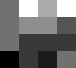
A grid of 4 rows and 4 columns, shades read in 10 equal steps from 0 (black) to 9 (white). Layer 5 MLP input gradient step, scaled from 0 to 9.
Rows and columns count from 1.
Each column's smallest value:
0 2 1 2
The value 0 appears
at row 4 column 1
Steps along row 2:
up same down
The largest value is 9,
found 2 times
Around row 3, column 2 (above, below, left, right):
5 2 4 2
